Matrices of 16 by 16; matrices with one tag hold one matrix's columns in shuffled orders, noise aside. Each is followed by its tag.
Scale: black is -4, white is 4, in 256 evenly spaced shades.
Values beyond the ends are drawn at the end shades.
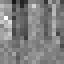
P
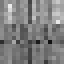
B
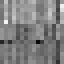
B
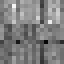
B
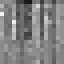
P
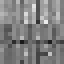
B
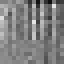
P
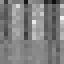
P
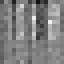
P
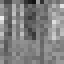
P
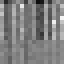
P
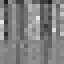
P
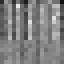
P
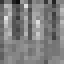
P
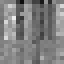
P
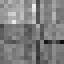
B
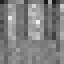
P
